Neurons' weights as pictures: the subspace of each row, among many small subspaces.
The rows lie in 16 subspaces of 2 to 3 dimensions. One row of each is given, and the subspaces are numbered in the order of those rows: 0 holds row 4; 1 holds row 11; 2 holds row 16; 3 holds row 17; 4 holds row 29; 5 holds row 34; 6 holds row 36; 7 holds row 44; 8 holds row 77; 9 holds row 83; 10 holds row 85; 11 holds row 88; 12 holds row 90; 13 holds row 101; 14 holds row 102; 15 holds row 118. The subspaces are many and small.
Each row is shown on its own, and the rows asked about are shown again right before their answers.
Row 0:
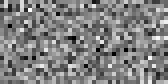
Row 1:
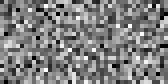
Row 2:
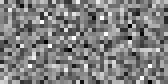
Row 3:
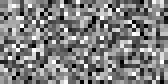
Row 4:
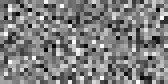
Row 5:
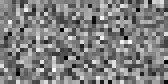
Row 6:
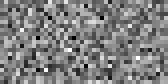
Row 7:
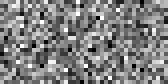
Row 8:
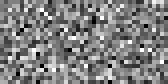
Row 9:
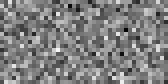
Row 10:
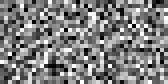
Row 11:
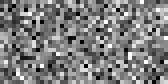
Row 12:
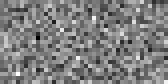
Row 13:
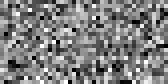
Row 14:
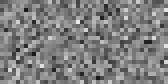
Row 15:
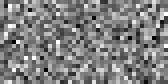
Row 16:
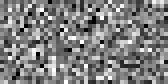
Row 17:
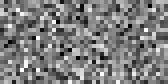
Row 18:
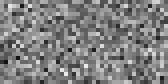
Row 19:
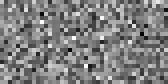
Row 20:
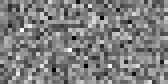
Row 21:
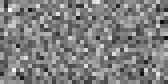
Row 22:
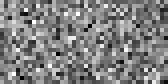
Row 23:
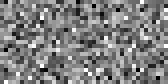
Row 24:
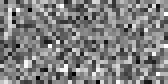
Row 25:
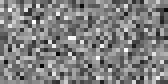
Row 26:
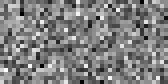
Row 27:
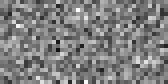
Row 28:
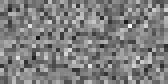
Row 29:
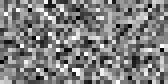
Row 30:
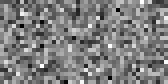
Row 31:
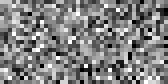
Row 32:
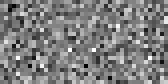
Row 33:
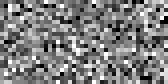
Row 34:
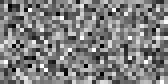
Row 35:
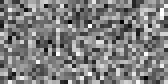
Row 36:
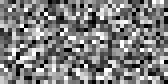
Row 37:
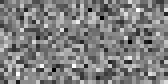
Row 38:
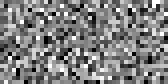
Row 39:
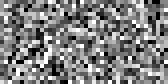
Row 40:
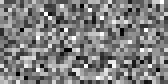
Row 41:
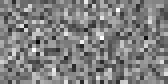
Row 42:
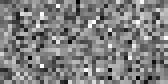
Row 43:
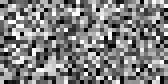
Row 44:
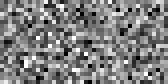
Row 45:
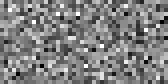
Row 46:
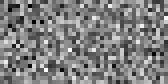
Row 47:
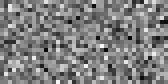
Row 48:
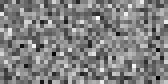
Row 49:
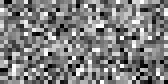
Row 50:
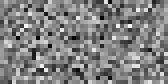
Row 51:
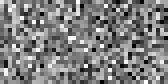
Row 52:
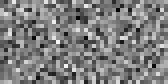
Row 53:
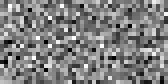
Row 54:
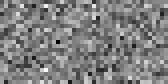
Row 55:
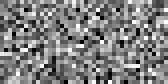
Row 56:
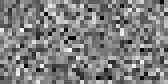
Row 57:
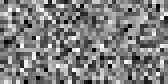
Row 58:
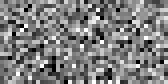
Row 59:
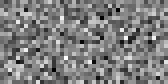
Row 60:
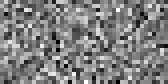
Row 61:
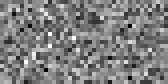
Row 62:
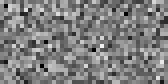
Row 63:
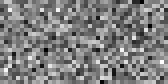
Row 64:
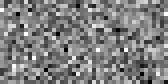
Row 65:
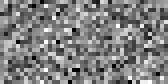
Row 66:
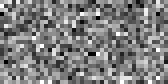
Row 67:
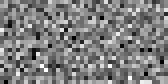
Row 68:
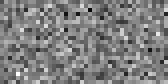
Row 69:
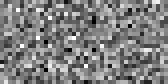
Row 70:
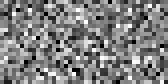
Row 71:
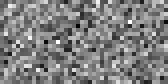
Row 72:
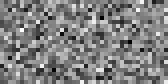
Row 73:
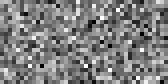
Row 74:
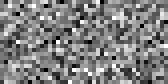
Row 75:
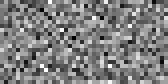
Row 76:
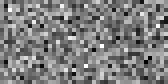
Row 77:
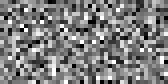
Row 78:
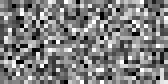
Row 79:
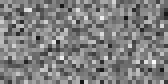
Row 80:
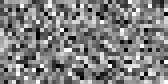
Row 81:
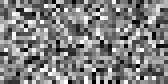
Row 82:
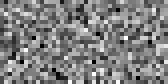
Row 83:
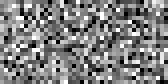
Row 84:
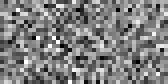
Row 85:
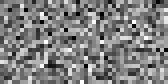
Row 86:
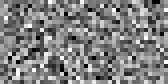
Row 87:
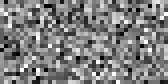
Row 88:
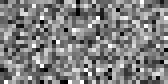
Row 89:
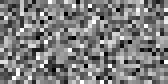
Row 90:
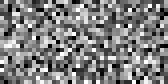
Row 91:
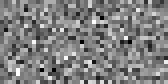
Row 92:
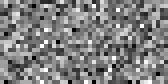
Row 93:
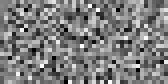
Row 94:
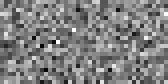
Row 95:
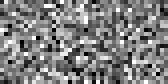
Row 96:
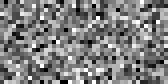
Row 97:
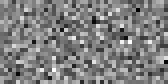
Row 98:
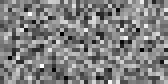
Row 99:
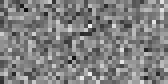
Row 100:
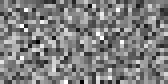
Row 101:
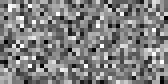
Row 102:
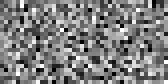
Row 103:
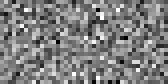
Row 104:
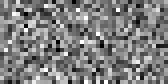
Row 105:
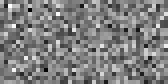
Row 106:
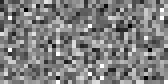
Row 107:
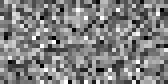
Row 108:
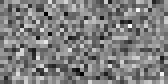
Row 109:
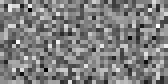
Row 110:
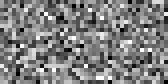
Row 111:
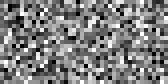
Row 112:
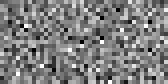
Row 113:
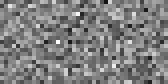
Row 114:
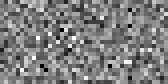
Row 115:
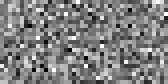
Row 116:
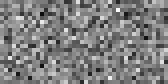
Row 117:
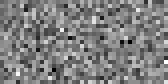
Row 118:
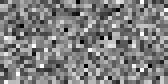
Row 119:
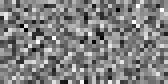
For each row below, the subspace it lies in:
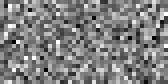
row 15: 5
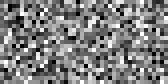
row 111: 13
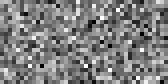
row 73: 5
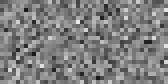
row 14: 3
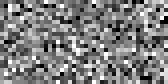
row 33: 0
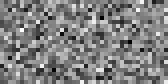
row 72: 6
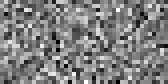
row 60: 4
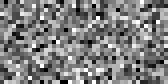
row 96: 11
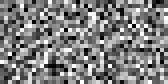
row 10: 10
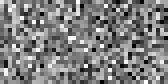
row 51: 1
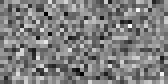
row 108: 4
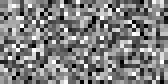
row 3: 9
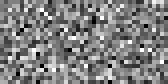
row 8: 2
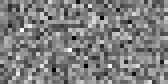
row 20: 12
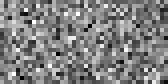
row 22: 1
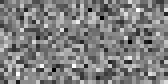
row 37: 3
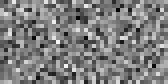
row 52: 4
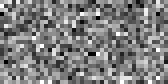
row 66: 15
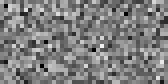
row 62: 5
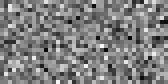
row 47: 0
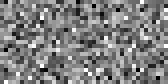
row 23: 15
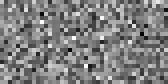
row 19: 10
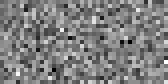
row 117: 14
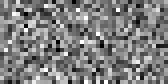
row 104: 7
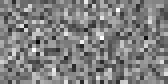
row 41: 8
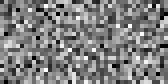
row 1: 12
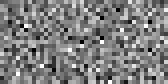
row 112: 7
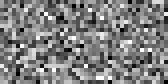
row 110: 6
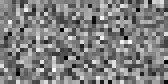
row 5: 14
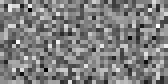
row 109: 5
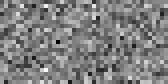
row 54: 11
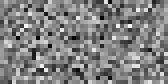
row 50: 4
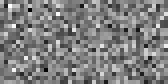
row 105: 5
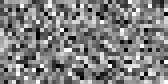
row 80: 3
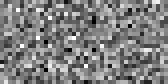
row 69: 12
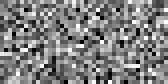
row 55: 7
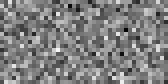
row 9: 15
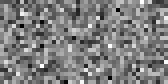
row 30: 11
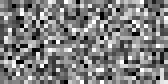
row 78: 9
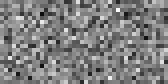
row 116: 9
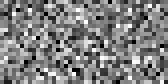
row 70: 4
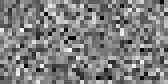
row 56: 6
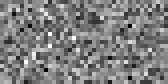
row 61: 7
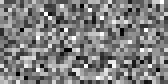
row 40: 6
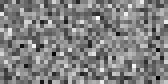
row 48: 15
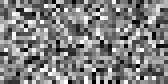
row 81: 7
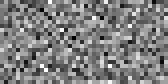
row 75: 8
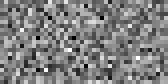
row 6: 2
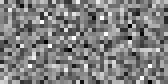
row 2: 10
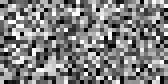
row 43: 15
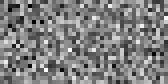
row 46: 13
